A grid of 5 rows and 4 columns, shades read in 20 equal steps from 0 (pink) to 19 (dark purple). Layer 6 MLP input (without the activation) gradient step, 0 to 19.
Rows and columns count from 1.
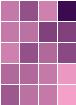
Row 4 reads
7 7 5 1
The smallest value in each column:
4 6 4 0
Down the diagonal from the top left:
5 6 7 1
